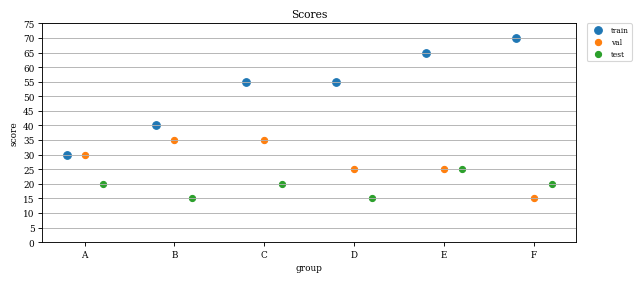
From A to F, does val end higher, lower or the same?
lower
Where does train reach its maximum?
F
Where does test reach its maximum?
E
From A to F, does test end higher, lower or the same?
the same
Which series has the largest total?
train
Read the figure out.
Title: Scores
x-axis: group, ticks A B C D E F
y-axis: score, ticks 0 5 10 15 20 25 30 35 40 45 50 55 60 65 70 75
Legend: train, val, test
Values:
train: 30 40 55 55 65 70
val: 30 35 35 25 25 15
test: 20 15 20 15 25 20
